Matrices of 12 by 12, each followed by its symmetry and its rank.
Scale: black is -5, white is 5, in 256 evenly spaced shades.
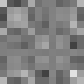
symmetric, rank two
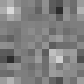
symmetric, rank two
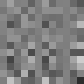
neither, rank two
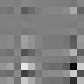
neither, rank one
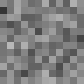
neither, full rank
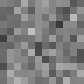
neither, full rank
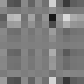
neither, rank one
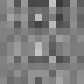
neither, rank two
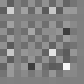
symmetric, rank two
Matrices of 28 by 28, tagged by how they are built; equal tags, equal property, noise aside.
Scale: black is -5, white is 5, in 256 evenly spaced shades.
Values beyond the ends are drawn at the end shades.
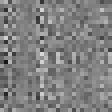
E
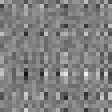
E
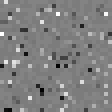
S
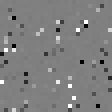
S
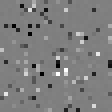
S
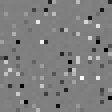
S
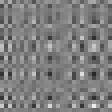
E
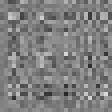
E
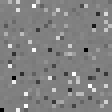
S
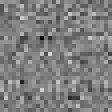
E
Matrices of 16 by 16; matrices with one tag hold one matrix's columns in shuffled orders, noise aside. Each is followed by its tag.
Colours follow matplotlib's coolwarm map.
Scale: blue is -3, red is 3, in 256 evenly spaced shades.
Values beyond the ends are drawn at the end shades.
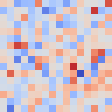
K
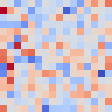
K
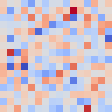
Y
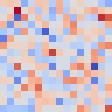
Y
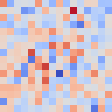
K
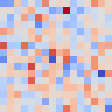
K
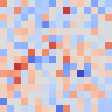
K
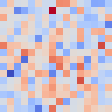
K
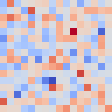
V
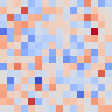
V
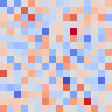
V
